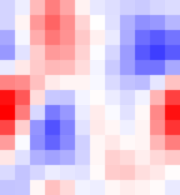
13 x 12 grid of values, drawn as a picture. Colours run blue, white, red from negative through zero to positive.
There are no lone odd cells. On average the colour sits 50% of the way up the scale. The top right is the ninth with the lowest average. The ninth with the highest average is the middle left.
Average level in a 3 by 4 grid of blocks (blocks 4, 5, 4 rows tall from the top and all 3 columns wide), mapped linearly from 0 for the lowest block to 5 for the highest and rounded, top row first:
3520 / 5224 / 2234
